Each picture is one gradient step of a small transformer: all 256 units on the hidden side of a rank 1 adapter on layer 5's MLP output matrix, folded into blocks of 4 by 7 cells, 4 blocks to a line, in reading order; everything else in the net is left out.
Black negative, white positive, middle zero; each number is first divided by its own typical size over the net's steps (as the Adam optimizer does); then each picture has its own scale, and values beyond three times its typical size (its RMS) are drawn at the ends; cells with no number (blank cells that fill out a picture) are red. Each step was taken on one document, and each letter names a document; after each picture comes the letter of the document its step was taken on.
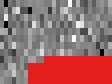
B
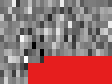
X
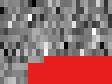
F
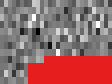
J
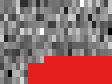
X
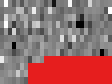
B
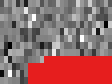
J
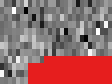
J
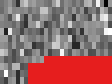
X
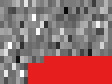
J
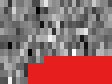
F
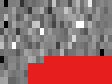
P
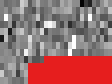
X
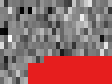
P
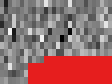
B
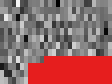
X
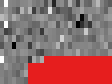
P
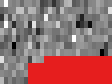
P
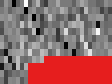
J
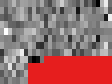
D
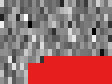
D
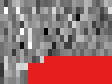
X
